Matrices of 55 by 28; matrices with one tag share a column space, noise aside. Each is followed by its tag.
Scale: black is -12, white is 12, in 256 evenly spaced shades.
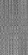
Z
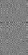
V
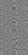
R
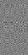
V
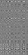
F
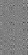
R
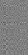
R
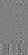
F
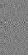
V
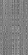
Z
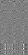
F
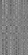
Z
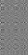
R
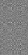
R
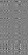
F
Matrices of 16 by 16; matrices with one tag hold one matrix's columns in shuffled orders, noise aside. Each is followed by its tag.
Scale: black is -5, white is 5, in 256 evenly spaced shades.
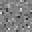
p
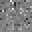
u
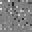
u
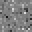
p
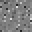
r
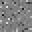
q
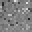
u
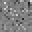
u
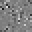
r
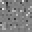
u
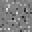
p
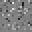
u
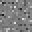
q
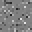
q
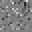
u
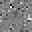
r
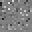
u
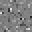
p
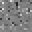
u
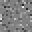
r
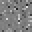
r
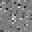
r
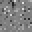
u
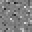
q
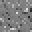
p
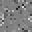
r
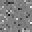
q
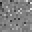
u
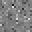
r
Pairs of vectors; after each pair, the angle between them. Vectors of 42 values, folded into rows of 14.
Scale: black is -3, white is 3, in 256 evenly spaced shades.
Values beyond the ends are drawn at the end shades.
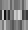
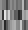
nearly opposite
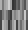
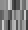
nearly parallel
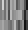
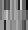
partly aligned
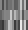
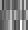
nearly parallel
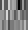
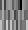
partly aligned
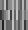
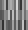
nearly parallel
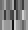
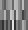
nearly opposite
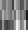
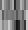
nearly opposite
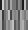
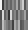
nearly opposite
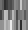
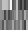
partly opposed
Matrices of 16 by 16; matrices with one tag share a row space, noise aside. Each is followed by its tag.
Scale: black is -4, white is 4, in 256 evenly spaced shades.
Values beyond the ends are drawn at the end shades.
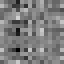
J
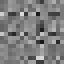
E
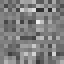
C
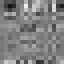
C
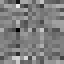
J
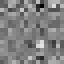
E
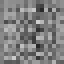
C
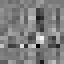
E
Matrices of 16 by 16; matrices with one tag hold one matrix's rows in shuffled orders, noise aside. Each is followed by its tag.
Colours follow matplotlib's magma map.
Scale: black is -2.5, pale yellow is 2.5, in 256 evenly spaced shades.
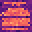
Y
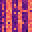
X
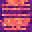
Y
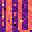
X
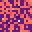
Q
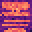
Y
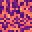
Q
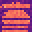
Y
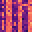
X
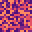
Q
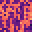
Q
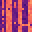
X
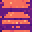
Y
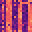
X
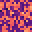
Q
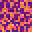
Q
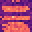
Y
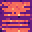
Y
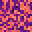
Q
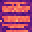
Y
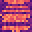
Y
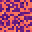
Q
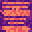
Y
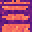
Y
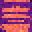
Y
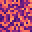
Q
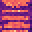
Y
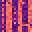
X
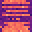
Y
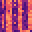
X
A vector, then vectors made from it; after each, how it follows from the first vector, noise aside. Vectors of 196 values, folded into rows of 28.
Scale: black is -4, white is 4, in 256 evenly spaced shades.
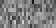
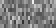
negated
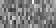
negated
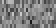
wrapped around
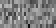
wrapped around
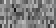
wrapped around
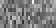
negated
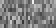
negated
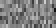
wrapped around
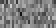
wrapped around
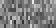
negated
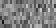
wrapped around
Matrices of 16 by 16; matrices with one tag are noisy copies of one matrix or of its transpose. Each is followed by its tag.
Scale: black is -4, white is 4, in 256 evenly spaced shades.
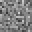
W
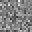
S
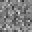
S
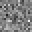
S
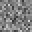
S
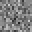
S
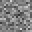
S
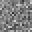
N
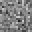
W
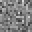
W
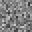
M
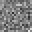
N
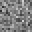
W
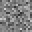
S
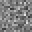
M
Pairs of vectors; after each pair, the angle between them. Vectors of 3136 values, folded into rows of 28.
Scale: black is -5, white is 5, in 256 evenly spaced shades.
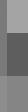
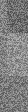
partly opposed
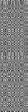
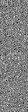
partly aligned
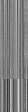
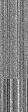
nearly parallel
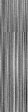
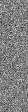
orthogonal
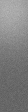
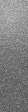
nearly parallel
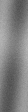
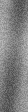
nearly parallel
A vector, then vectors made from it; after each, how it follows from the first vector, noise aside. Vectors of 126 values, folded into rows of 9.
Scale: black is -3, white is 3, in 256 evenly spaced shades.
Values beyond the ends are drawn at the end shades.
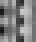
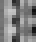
reversed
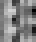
reversed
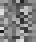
sign-scrambled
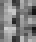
reversed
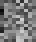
sign-scrambled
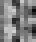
reversed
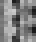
reversed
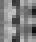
reversed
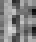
reversed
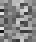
sign-scrambled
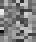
sign-scrambled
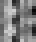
reversed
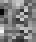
sign-scrambled
